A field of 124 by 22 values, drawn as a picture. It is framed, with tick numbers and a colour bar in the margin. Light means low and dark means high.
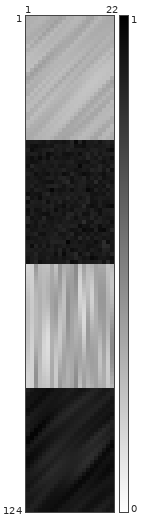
It is made of 4 by 1 panels. Panel 1,1: low, slanting up to the right, faint in contrast. Panel 2,1: very high, fine-grained, faint in contrast. Panel 3,1: low, streaked downward. Panel 4,1: very high, slanting up to the right, faint in contrast.
